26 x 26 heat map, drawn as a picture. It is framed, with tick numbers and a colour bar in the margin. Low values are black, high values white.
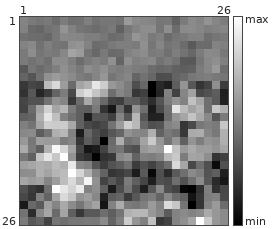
Ninth with the highest average: bottom left. Seam: horizontal, 30% of the way down, the top part calmer. Grain: blotchy. Mirror symmetry: none.
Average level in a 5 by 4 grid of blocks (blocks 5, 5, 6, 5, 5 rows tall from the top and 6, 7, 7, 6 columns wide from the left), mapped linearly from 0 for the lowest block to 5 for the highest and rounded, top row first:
2 2 2 2 | 1 3 0 1 | 3 0 2 3 | 5 1 1 1 | 2 2 2 1
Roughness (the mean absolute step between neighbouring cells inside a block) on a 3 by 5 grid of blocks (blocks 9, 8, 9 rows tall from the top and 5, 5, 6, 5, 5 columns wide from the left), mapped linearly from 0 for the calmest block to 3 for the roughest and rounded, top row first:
0 0 0 0 0 | 2 3 3 3 2 | 3 3 2 3 3
